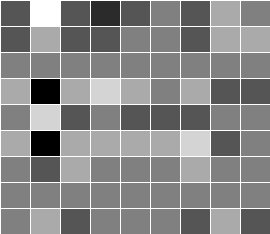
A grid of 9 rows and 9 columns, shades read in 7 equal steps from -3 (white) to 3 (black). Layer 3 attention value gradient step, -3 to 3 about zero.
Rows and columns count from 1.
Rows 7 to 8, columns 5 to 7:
0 0 -1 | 0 0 0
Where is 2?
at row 1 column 4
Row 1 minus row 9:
1 -2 0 2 1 0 0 0 -1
